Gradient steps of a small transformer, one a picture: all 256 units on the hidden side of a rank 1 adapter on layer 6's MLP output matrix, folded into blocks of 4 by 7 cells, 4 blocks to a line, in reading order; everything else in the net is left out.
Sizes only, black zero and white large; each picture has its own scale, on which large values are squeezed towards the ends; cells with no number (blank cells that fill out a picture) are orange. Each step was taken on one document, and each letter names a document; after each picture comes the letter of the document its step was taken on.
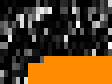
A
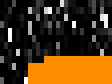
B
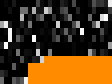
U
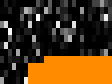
U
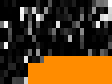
U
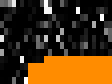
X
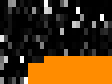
X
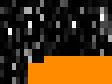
B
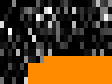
U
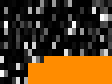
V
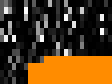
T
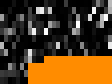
A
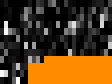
V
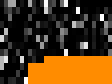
X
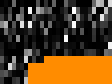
A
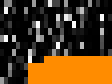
T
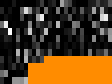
B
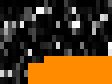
A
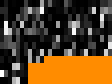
V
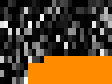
B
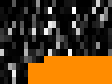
A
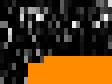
U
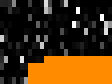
X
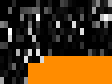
U
